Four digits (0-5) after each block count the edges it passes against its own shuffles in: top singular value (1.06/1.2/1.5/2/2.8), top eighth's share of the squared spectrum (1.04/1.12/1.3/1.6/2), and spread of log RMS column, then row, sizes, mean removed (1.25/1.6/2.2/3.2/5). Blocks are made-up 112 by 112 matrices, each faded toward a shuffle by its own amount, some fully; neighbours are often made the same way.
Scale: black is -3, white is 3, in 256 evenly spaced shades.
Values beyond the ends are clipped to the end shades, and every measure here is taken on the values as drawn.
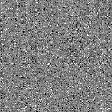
4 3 2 1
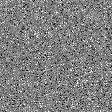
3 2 1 0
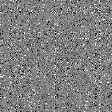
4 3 3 2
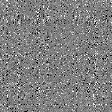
4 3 3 2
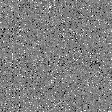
2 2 1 1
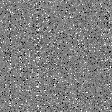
3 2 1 1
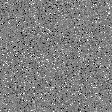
2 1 1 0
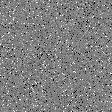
0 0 0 0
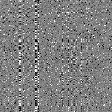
5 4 3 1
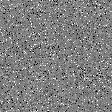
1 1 0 0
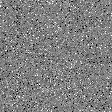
0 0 0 0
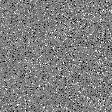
0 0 2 0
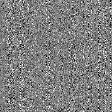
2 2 4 0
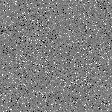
2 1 0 0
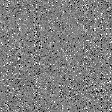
3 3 3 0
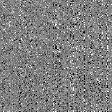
4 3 3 1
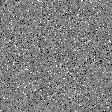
0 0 0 0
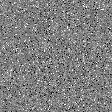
2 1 1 0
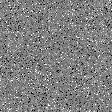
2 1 0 0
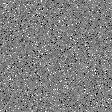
0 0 0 0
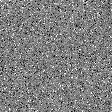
1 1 0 0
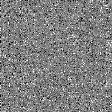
3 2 2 0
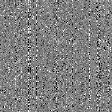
4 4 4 1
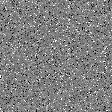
2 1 1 0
